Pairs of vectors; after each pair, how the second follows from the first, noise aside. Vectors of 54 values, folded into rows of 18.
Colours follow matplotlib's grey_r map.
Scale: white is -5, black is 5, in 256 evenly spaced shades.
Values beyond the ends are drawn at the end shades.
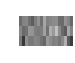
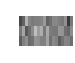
reversed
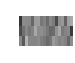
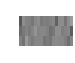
shrunk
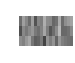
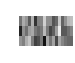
scaled up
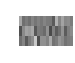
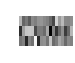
scaled up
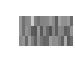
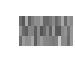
reversed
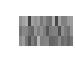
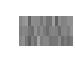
shrunk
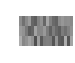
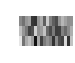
scaled up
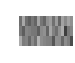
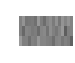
shrunk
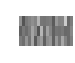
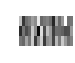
scaled up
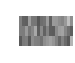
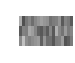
reversed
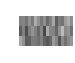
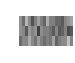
shuffled
